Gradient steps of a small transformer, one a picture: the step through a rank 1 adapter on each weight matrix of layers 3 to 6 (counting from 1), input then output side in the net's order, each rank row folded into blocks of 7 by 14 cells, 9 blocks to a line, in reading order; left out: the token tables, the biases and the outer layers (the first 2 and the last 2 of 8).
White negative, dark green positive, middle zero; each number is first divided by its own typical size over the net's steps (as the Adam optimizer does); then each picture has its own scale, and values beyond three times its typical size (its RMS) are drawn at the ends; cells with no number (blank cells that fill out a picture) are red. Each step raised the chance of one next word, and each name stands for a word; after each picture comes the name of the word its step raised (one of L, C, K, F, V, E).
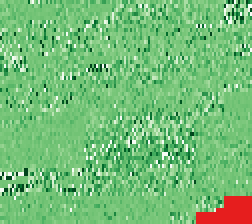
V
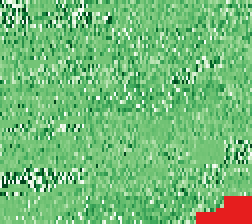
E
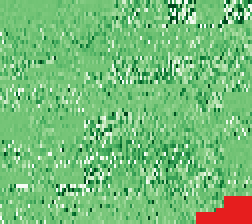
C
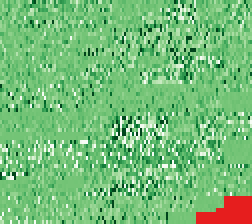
C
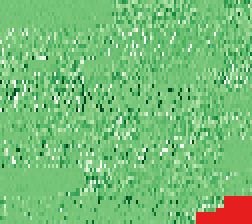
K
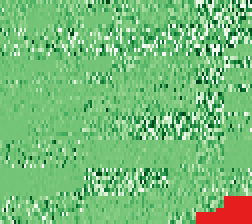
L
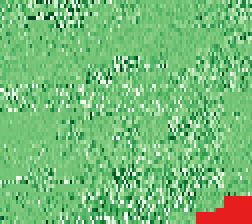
E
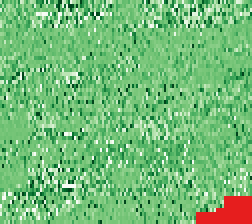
C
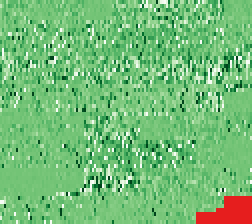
K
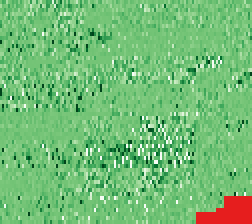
V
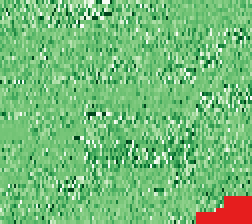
V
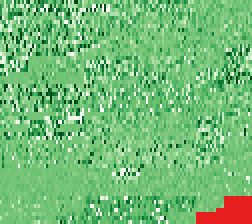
E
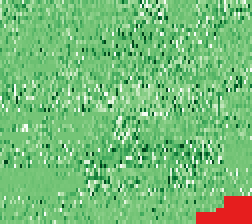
K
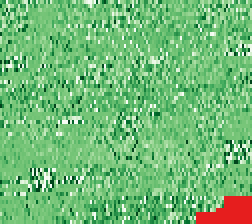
E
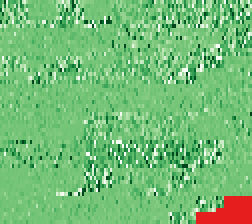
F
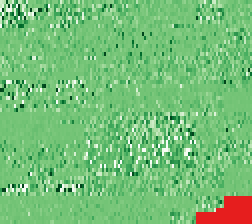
V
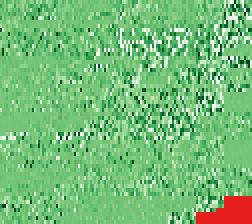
L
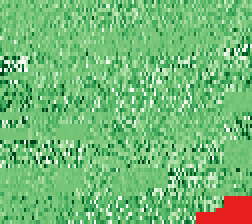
E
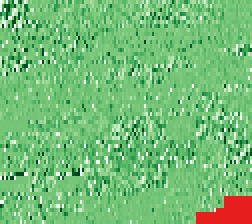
V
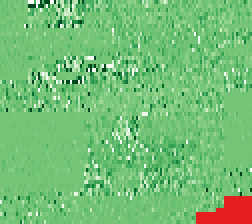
K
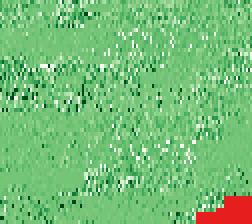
K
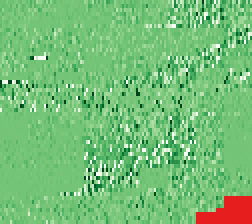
F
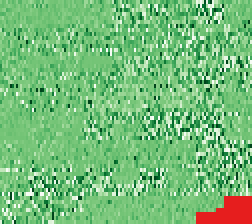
L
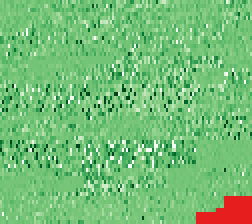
K
